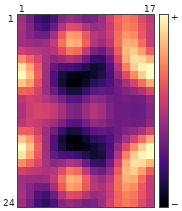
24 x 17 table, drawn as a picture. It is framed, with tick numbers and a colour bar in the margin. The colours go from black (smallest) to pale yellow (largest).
The centre is the ninth with the lowest average. No lone cell stands out from its neighbours. The field is mottled with small blotches. There are no regular stripes. Overall the values sit about 50% of the way up the scale. It is mirror symmetric from top to bottom.
